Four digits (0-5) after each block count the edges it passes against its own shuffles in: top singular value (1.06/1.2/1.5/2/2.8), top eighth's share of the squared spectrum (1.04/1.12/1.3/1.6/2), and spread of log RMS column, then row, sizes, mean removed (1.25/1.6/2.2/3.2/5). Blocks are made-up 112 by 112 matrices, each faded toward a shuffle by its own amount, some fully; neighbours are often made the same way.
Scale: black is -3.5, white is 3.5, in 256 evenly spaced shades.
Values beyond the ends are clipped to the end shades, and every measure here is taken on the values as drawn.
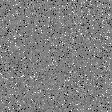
3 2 1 0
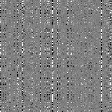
5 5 4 2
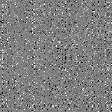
4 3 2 1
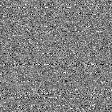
1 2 0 4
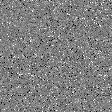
3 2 1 1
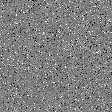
0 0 0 0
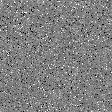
1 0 0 0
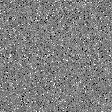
3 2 0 1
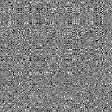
5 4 3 3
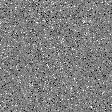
2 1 0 0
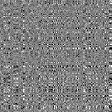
5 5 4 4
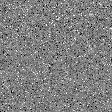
2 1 0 0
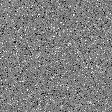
1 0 0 0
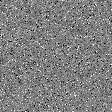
1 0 0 0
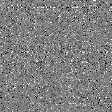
3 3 1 2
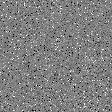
0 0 0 0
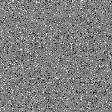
3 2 0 2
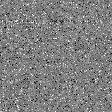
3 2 0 1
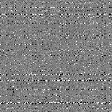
4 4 2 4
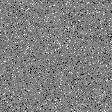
1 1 0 0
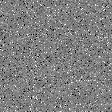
2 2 0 1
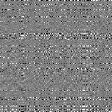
5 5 3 4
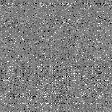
3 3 1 3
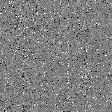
2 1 1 0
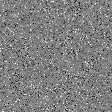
0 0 0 0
